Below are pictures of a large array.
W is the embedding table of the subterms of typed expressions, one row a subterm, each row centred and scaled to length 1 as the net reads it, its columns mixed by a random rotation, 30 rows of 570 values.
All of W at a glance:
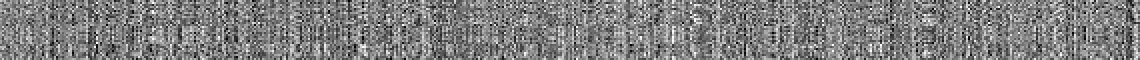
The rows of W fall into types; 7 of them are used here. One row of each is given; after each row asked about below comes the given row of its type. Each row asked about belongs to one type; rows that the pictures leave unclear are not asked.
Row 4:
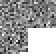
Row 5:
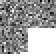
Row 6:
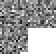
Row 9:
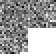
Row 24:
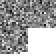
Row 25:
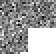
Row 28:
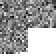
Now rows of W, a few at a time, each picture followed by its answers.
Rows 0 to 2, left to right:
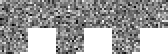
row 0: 5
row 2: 9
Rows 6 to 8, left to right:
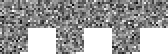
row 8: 25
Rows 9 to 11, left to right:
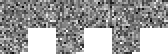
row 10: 28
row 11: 9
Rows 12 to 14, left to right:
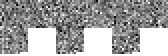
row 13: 24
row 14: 6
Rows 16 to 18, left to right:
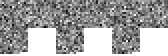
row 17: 24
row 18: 6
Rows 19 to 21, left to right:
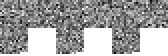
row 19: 6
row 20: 28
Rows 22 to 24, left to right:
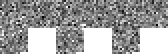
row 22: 25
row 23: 5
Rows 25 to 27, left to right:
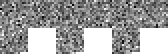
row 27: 4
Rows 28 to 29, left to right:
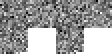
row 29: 24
